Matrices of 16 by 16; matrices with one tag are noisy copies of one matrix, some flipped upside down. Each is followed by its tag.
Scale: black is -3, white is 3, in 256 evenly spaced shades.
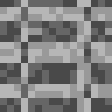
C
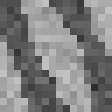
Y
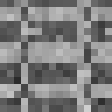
C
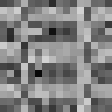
C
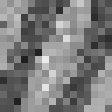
Y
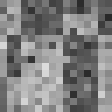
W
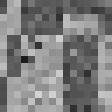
W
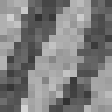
Y
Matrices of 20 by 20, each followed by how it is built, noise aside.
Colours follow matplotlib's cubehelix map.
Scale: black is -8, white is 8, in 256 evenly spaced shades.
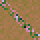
banded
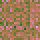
low rank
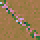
banded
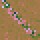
banded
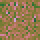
low rank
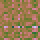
low rank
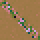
banded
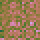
low rank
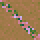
banded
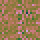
low rank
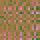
low rank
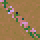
banded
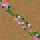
banded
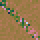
banded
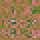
low rank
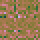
low rank
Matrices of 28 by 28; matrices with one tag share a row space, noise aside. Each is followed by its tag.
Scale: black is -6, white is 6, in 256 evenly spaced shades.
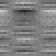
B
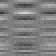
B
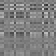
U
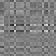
U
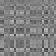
U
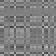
U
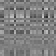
U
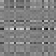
U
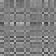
U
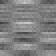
B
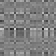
U
